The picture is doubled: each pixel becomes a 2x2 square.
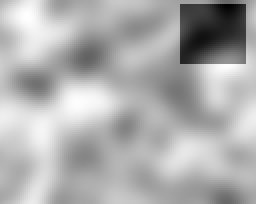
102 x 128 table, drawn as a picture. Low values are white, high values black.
The halves do not mirror each other. In the top right lies a patch that is higher than the rest. The top right is the roughest part. Overall the values sit about 30% of the way up the scale. The ninth with the highest average is the top right.
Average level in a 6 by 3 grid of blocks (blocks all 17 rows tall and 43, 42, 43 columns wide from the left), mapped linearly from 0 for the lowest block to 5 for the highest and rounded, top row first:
125 | 124 | 221 | 022 | 121 | 122
